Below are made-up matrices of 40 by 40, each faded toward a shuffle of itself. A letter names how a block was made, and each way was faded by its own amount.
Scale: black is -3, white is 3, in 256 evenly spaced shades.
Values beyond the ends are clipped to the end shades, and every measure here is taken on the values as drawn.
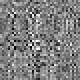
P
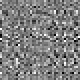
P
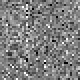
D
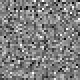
D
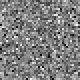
D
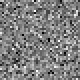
D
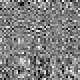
P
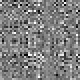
P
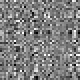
P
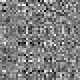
P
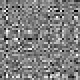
P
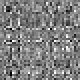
P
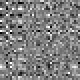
P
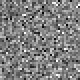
D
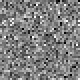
D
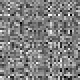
P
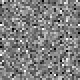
D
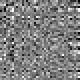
P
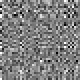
P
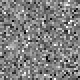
D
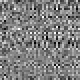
P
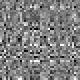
P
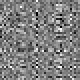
P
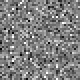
D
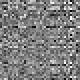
P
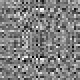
P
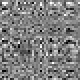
P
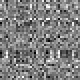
P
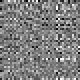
P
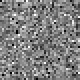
D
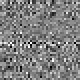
P
